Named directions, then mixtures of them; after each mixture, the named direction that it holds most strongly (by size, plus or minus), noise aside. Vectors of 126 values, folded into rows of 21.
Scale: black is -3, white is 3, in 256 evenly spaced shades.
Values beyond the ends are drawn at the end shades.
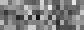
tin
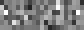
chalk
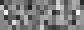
chalk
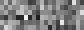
tin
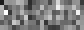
chalk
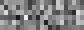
chalk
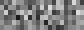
chalk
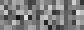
chalk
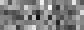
tin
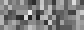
tin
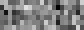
chalk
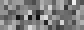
tin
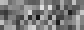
tin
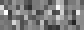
chalk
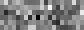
tin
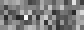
tin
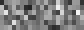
chalk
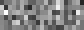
chalk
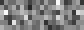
chalk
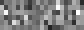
chalk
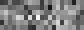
tin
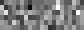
chalk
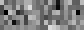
chalk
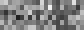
tin
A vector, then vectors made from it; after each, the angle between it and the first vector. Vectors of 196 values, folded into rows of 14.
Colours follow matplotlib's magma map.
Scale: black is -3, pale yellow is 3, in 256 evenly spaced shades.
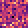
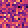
partly aligned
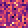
nearly parallel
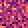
nearly opposite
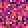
nearly opposite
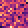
partly aligned
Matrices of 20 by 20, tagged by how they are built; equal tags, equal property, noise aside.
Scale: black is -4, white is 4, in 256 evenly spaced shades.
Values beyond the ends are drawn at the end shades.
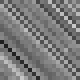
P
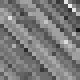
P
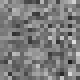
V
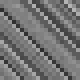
P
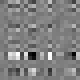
V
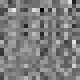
V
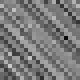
P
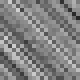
P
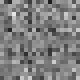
V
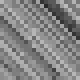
P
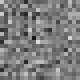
V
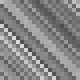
P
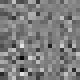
V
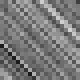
P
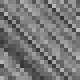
P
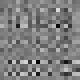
V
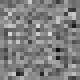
V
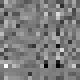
V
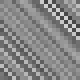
P
